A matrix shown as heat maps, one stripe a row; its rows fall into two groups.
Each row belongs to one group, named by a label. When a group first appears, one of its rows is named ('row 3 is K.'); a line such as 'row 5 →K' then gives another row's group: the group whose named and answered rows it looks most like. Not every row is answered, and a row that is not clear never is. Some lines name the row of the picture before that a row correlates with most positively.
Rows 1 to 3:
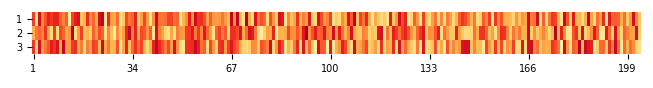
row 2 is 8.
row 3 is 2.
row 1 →2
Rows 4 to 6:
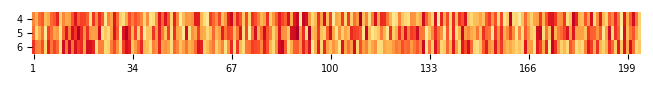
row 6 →2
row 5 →2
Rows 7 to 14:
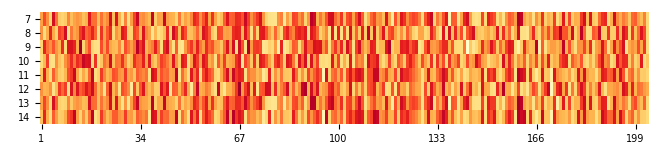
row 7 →8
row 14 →8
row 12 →2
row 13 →8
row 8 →2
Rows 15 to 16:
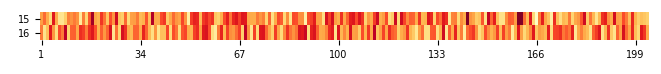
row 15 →8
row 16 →2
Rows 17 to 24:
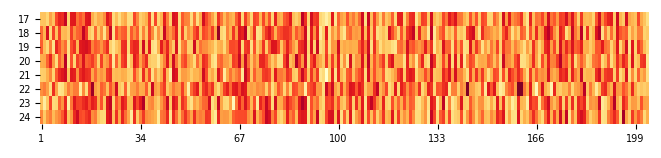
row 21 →2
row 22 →8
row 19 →2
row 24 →2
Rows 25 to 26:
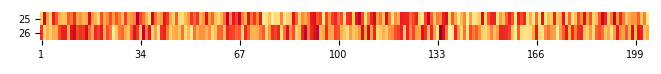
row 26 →2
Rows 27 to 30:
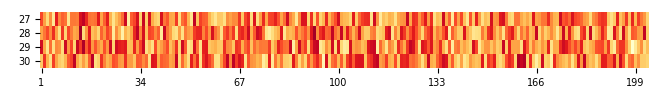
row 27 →2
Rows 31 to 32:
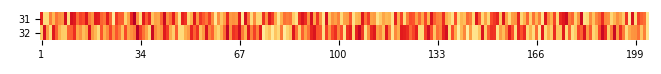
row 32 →8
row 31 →2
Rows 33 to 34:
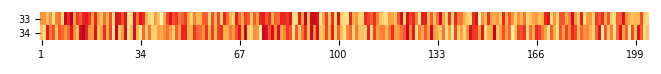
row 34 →2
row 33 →2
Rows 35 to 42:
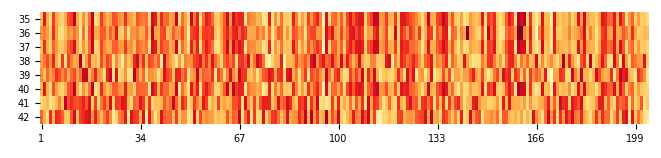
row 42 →2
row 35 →8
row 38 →8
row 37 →8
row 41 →2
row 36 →8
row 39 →2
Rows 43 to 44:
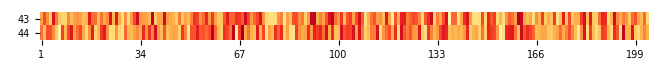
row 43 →8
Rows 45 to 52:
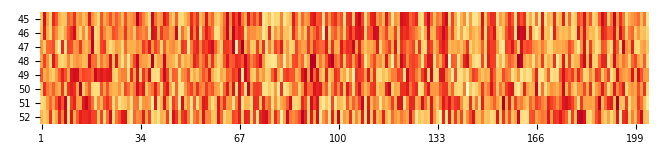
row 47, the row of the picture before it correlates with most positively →44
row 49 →2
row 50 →8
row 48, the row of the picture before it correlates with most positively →43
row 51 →2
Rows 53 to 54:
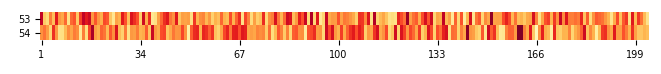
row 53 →2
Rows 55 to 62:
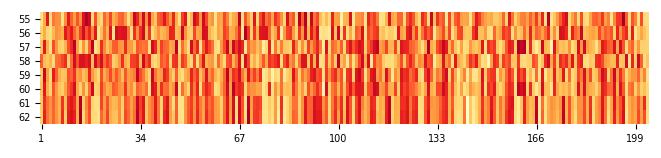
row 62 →8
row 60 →8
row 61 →8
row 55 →2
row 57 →8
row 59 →8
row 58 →2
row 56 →2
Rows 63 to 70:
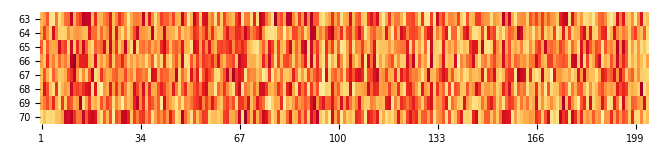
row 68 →2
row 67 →8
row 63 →2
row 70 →2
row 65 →2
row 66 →2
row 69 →8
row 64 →8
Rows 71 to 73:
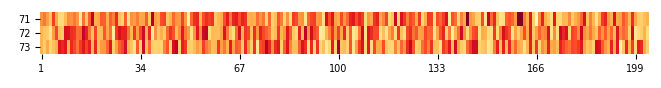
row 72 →2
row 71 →8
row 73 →2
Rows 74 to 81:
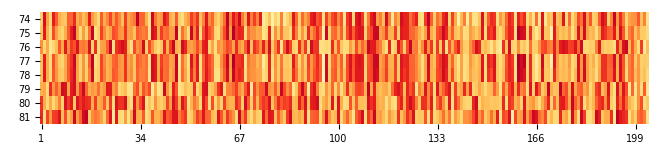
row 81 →2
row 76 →2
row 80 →2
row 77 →8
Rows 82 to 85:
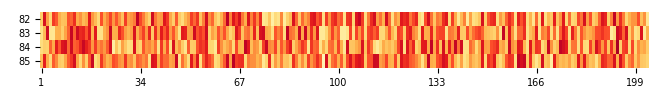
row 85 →8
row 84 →2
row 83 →2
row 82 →8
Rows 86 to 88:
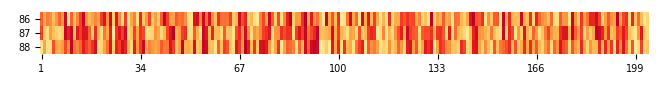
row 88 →2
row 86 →2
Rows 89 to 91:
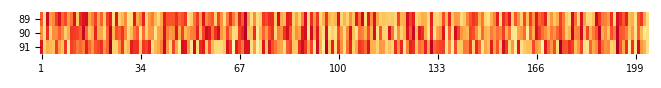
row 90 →2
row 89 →2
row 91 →2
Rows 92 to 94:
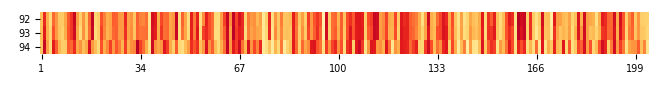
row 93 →8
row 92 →8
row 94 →8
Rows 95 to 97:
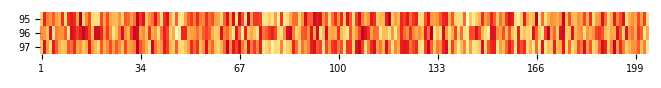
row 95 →8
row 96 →2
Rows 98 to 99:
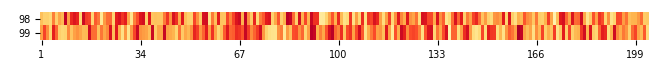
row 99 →8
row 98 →2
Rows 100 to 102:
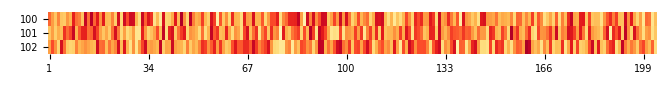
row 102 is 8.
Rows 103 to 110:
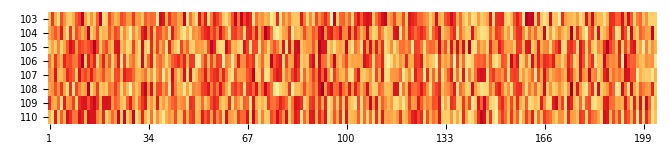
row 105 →2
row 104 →8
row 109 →2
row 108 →8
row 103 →8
